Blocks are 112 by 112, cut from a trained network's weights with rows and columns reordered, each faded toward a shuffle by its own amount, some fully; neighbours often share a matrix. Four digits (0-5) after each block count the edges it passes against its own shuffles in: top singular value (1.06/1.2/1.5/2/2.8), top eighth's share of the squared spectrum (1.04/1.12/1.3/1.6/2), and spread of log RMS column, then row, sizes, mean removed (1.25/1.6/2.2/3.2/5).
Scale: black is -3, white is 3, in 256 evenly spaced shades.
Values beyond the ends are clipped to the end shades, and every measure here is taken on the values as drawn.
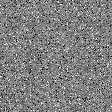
0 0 0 0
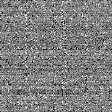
3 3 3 1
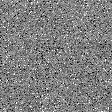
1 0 0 0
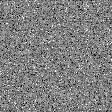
0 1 0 0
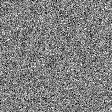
2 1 0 0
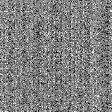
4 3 1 2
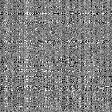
4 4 1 4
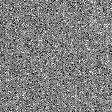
1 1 0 1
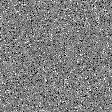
0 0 0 0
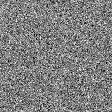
1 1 0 0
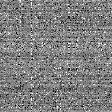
3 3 3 1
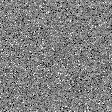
0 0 0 0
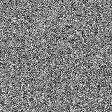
2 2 0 0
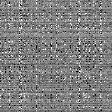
4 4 4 3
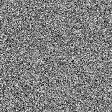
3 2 0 0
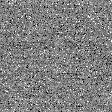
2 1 0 0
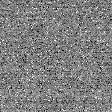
2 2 1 0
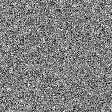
2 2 0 0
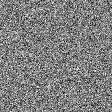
0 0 0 0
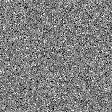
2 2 0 0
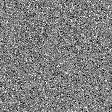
1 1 0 0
